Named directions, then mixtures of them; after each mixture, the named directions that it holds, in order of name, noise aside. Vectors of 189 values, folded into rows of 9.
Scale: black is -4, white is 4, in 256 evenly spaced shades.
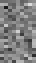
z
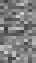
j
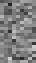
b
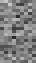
b, j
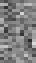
j, z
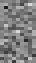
j, z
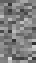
b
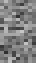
j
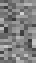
j, z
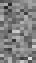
b, z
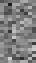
b
